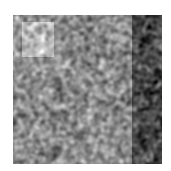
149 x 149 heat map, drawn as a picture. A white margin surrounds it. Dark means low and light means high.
There are no regular stripes. The top left is the ninth with the highest average. The left part is higher, up to a seam about 80% of the way across. An odd patch, higher than its surroundings, sits in the top left.
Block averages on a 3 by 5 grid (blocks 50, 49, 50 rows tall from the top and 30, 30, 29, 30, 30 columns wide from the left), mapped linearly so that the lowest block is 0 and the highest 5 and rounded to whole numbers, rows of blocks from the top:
54340 / 44430 / 43440
